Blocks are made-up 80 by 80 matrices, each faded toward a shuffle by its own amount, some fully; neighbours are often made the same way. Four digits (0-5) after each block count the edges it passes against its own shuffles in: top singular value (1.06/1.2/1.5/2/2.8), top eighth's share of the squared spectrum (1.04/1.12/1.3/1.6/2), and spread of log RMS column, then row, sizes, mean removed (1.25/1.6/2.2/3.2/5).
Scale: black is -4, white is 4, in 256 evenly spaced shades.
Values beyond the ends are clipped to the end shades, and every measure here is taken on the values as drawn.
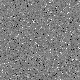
0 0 0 0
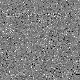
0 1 0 1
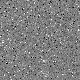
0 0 0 0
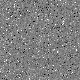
0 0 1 0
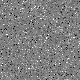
0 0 0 0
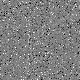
0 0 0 0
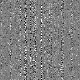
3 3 4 0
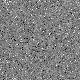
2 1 0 0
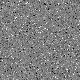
0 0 0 0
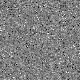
2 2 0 0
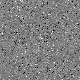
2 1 1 0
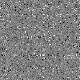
3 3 1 2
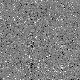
3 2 1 0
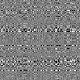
4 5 2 4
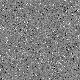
1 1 0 0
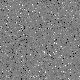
1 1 0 0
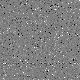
2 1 0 0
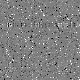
3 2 1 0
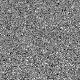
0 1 0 2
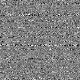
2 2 0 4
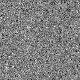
0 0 0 2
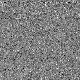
1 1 0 2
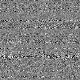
2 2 0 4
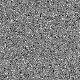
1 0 0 1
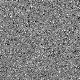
1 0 0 2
